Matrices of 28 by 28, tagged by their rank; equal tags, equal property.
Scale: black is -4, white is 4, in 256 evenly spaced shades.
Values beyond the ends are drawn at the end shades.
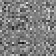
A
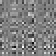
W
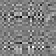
W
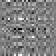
W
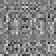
A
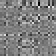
W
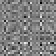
W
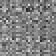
A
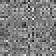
A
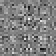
A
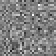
A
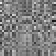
W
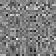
A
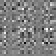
W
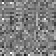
A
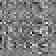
A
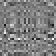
W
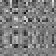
W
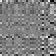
W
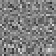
A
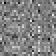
A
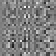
W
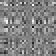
W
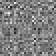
A
